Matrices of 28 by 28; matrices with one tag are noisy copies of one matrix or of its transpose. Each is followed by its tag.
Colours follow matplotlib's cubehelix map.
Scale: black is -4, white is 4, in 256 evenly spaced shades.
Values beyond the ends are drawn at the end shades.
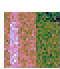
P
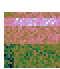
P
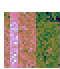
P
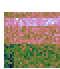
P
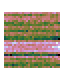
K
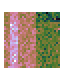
P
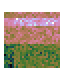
P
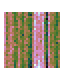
K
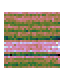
K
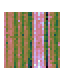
K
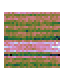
K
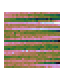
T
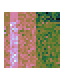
P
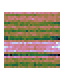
K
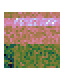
P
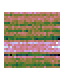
K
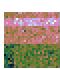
P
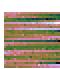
T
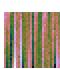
T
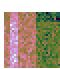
P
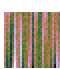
T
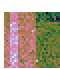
P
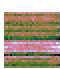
K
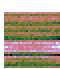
K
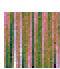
T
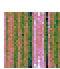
K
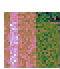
P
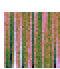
T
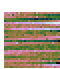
T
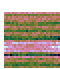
K
